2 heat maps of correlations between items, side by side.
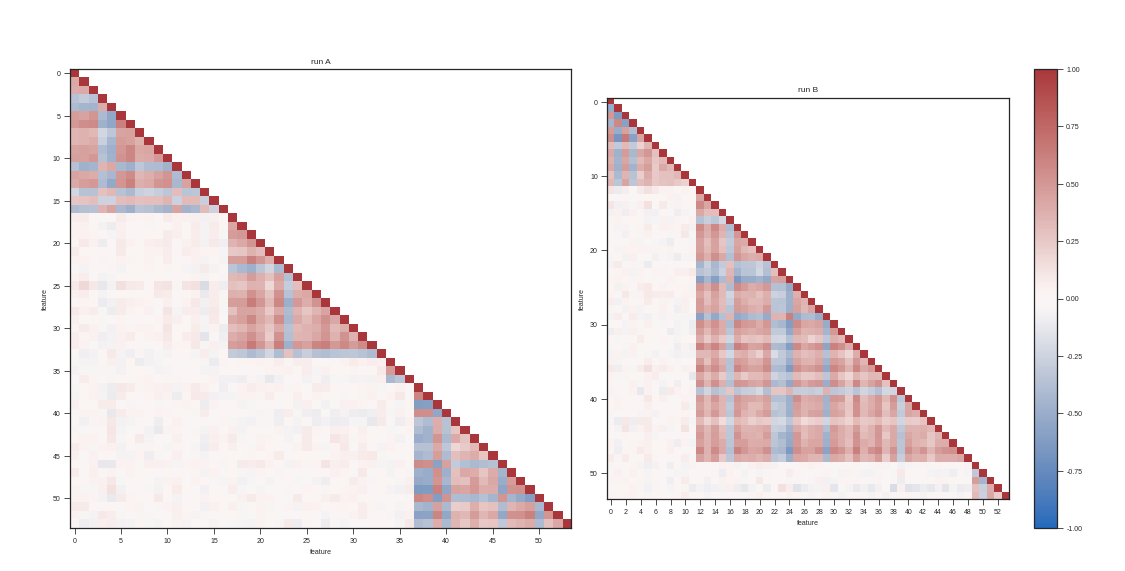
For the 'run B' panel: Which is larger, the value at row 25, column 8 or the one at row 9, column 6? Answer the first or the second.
the second
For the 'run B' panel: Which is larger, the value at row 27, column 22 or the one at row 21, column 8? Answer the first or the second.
the second
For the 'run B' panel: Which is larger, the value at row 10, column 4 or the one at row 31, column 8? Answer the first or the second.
the first
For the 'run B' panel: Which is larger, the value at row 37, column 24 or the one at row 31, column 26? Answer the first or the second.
the second
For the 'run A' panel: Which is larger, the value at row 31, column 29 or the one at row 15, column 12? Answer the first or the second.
the first
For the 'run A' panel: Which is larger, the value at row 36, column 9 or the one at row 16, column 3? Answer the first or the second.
the second
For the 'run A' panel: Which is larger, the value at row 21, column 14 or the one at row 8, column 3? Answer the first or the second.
the first
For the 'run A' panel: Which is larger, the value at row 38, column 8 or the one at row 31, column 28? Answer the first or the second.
the second
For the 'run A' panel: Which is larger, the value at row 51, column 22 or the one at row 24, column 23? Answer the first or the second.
the first
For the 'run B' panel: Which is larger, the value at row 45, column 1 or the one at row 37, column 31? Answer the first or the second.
the second
